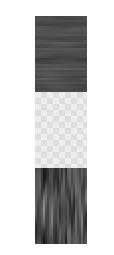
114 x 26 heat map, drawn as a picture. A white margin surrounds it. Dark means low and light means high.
It is made of 3 by 1 panels. Panel 1,1: low, streaked across, faint in contrast. Panel 2,1: very high, checkered, faint in contrast. Panel 3,1: low, streaked downward.
